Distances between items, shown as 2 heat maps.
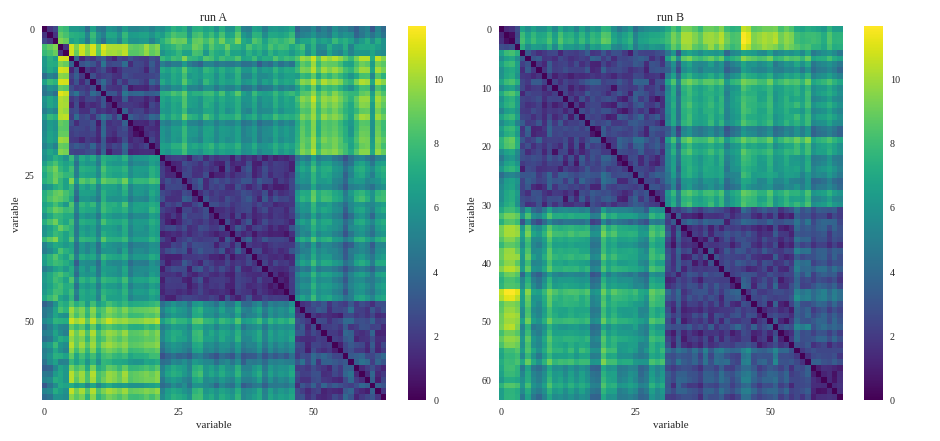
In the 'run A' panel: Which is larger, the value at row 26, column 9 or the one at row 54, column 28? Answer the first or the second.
the first
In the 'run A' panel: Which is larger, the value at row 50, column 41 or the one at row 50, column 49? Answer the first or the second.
the first
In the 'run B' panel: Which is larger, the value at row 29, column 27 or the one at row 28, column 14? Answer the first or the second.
the first
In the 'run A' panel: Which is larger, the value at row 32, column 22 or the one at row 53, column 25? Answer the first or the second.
the second
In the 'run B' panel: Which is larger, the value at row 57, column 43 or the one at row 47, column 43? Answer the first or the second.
the first
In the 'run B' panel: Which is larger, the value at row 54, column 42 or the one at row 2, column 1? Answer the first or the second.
the first
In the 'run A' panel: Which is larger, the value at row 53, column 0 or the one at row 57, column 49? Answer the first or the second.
the first
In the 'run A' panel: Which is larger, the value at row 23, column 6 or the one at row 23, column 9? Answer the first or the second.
the second
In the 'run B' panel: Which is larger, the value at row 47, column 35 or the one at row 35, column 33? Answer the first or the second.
the second
